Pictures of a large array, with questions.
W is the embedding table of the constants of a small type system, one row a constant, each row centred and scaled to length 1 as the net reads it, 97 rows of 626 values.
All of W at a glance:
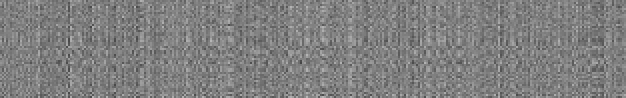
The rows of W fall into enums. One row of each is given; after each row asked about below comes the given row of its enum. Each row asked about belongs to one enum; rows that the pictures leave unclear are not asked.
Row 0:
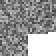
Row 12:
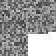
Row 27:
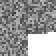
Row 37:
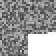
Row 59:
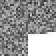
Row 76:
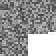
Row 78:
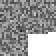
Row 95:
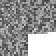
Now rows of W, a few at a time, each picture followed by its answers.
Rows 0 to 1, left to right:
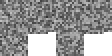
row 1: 37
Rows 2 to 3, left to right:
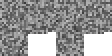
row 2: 37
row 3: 78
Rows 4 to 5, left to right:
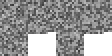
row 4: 59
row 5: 37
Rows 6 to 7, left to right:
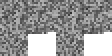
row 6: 27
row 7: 27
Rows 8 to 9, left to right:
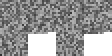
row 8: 95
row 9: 27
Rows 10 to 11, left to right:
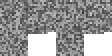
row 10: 27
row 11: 78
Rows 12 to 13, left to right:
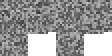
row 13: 37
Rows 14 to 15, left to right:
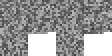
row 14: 95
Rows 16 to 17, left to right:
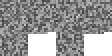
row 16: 95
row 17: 78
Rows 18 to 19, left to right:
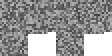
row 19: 76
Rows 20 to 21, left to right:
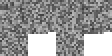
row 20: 76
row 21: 27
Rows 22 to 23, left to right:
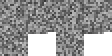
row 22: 59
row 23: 27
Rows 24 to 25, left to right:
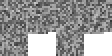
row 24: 12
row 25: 95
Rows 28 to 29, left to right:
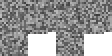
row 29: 76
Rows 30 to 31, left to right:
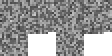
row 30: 78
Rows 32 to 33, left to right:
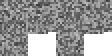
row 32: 12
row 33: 37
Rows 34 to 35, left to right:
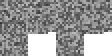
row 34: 12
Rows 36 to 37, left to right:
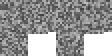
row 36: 76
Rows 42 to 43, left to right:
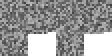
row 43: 95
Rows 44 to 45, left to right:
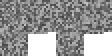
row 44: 95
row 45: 37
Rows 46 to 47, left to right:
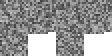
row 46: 0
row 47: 76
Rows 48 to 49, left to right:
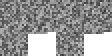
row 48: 95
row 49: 59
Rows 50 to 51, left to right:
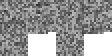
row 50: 12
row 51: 27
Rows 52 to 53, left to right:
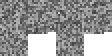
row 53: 12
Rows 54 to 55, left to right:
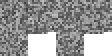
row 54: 27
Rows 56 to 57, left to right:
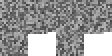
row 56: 37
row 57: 95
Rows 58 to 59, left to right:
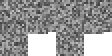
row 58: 12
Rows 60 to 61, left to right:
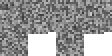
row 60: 76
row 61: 78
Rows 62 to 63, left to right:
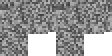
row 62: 76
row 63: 76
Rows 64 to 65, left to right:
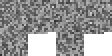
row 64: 95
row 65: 78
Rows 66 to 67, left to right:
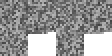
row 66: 27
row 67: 95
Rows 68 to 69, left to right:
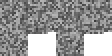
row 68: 27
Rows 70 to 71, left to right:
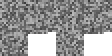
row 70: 37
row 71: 27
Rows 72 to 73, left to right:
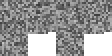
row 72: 12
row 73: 76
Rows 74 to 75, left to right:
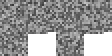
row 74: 59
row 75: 37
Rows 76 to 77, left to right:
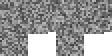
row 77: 0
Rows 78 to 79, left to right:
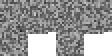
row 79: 37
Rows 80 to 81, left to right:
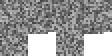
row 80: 0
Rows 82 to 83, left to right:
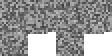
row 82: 37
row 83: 76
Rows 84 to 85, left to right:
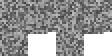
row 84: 37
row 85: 27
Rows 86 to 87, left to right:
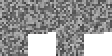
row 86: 37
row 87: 95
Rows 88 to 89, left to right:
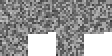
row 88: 0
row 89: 95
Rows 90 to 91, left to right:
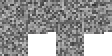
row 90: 59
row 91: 12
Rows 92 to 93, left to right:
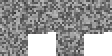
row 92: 27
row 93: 37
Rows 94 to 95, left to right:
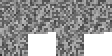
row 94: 95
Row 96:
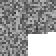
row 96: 27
